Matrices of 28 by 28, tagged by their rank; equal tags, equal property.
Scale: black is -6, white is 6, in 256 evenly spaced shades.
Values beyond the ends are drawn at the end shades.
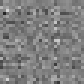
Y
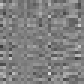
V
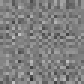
V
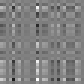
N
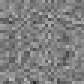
Y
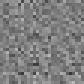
Y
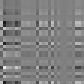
N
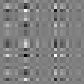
N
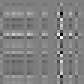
N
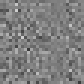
Y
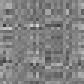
V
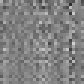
V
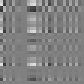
N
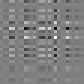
N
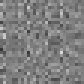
Y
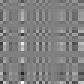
N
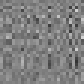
V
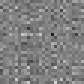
Y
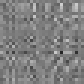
V
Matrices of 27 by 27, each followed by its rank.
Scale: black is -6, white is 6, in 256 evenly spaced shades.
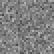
full rank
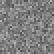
full rank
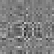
three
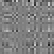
two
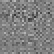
five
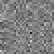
five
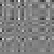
two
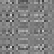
two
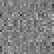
five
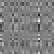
two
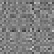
three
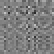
three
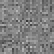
five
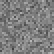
full rank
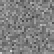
full rank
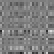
two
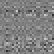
three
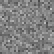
full rank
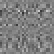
three
